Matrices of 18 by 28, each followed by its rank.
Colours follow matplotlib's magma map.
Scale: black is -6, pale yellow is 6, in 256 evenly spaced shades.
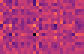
three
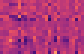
three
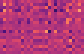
three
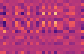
two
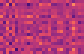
three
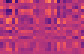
two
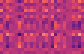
two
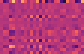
two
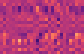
three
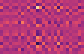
two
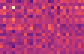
three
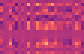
two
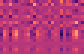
two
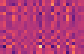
two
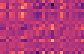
two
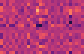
three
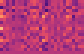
three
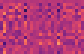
three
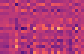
three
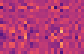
three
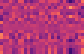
three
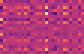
two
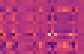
two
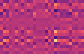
two
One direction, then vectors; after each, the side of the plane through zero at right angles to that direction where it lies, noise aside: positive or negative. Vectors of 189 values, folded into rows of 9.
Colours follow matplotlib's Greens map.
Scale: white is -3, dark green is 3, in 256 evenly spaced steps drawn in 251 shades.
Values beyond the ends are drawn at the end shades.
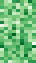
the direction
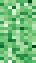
positive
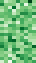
positive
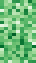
positive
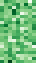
negative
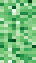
positive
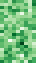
positive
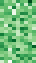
positive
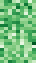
negative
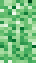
positive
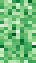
positive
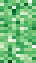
negative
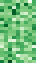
negative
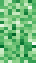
positive
